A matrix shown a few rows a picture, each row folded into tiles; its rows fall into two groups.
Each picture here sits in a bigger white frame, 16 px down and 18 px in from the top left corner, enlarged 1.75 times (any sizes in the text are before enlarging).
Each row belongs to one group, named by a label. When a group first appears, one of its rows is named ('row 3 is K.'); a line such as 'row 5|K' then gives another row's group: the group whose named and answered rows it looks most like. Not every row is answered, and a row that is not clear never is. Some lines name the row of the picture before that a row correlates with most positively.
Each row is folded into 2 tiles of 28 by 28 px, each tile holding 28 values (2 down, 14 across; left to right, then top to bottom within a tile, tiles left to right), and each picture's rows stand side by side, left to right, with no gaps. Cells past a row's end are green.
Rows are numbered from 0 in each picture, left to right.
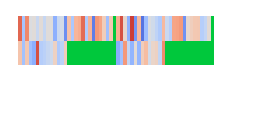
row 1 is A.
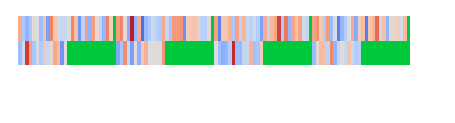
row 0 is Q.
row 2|A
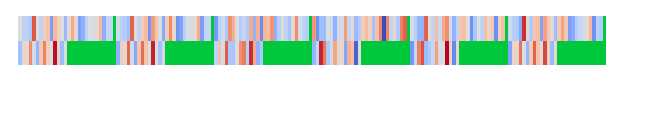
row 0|Q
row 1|Q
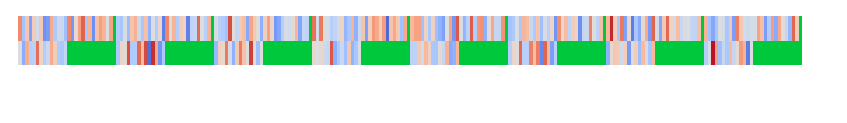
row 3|A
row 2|Q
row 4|A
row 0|A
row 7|Q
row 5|Q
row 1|Q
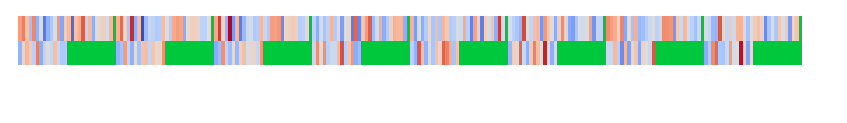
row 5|Q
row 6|A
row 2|A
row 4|Q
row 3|Q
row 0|A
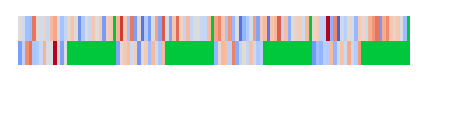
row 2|A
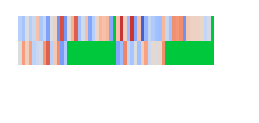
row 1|A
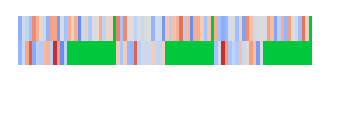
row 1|A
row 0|Q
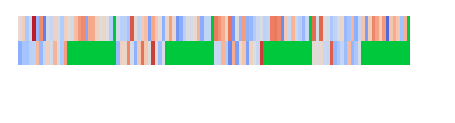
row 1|Q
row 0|A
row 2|A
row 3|A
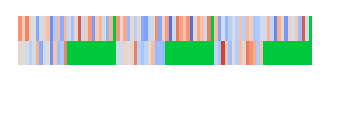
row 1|A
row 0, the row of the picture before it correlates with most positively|3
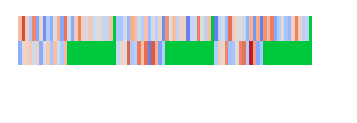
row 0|A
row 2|Q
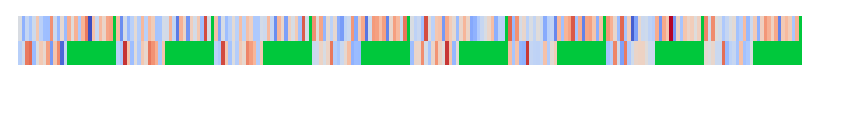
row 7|A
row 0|Q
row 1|Q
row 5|A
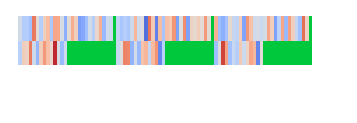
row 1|Q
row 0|Q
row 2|Q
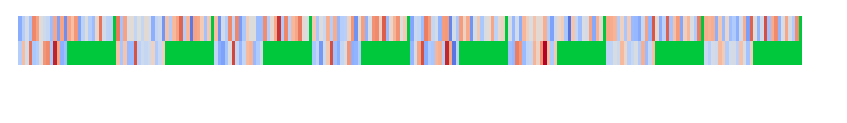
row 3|A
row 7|A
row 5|Q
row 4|Q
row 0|Q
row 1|A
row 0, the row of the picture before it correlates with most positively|0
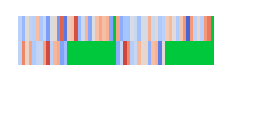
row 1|Q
